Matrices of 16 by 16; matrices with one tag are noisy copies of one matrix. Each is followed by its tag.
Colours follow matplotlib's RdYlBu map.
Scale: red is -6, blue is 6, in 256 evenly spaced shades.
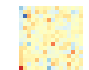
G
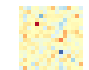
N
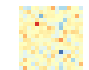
N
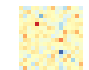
N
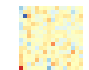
G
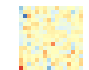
G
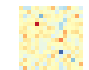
N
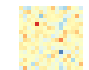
N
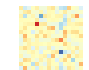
N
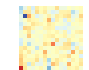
G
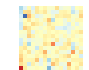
G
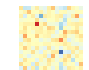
N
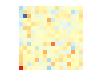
G
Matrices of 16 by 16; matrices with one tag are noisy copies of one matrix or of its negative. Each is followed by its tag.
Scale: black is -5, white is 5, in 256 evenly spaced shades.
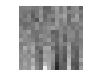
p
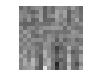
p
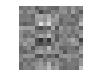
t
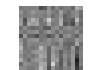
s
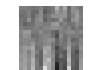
p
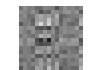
t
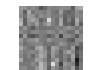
s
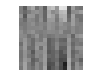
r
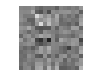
t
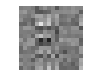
t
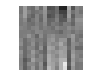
r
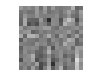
s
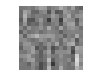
s
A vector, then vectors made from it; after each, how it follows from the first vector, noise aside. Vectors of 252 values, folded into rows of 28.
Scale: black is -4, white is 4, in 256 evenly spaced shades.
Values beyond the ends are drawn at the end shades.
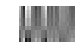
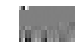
partly zeroed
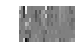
partly zeroed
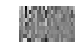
sign-scrambled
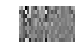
sign-scrambled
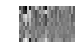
sign-scrambled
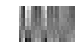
copied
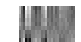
copied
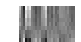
copied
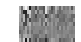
sign-scrambled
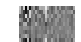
sign-scrambled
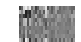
sign-scrambled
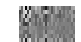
sign-scrambled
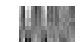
copied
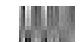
copied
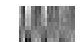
copied
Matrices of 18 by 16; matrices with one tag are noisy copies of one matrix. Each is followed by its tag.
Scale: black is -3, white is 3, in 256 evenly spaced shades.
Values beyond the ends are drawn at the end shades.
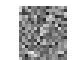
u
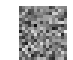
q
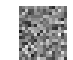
q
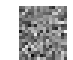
q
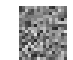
q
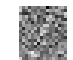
u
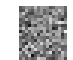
q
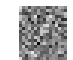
u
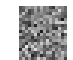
q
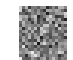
u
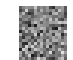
q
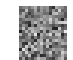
q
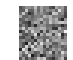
q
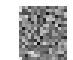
u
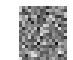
u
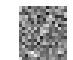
u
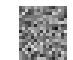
q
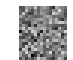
q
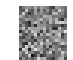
q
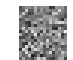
q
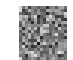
u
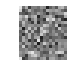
u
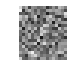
u
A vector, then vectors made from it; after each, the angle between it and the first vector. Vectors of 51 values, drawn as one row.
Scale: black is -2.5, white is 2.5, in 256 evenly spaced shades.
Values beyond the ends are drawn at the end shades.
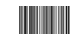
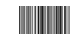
partly opposed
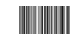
orthogonal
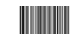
partly opposed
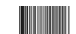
orthogonal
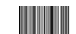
partly aligned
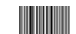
partly aligned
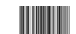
partly opposed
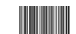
nearly parallel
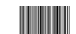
nearly opposite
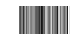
partly opposed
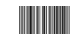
orthogonal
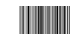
nearly opposite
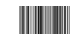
nearly opposite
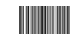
partly opposed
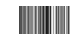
orthogonal
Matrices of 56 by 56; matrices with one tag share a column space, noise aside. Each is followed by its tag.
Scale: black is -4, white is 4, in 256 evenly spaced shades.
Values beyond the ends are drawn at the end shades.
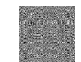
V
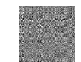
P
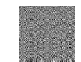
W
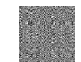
V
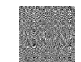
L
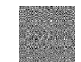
L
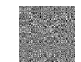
P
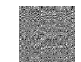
L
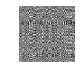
V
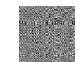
V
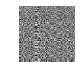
W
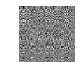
L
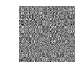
P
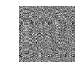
V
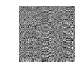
W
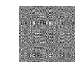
V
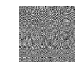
L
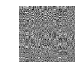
L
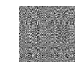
V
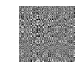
P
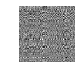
L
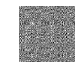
V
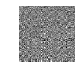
W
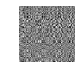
P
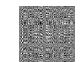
V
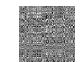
P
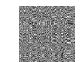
V
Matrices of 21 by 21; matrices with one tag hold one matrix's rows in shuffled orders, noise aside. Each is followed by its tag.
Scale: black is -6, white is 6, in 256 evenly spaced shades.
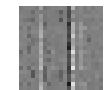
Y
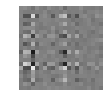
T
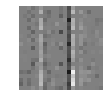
Y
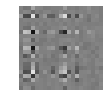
T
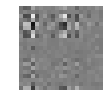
T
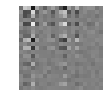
T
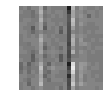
Y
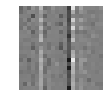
Y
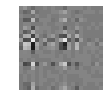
T
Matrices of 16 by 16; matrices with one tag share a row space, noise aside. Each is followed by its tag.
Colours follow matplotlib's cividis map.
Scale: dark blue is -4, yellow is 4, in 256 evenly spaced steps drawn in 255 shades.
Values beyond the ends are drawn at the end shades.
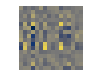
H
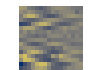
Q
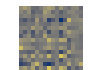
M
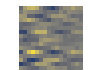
Q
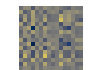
H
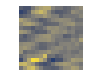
Q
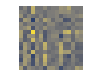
H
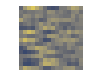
Q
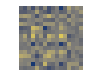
M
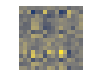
M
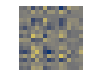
M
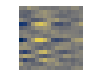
Q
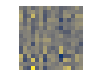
H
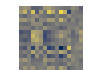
M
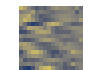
Q
